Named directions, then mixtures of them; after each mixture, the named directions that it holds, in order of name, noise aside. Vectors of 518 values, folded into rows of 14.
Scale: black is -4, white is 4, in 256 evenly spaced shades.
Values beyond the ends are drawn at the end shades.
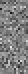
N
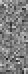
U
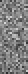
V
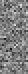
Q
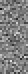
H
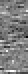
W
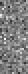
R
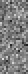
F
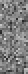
R, U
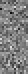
N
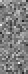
F, U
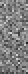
U, V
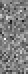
F, R, U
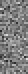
H, R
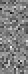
N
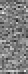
H, N, W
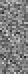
H, U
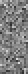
U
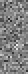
F, Q, V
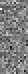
H, N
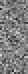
H, R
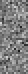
F
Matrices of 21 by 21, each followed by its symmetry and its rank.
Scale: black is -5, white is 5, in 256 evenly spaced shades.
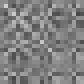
symmetric, rank three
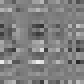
neither, rank two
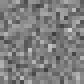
neither, full rank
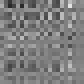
neither, rank two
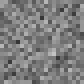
symmetric, full rank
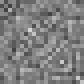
symmetric, full rank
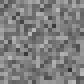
symmetric, full rank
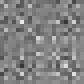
symmetric, rank three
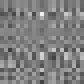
neither, rank two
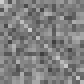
symmetric, full rank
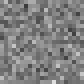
neither, full rank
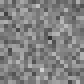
neither, full rank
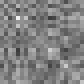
symmetric, rank three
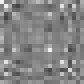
symmetric, rank three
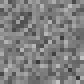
symmetric, full rank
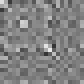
symmetric, rank three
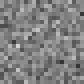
neither, full rank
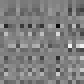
neither, rank two
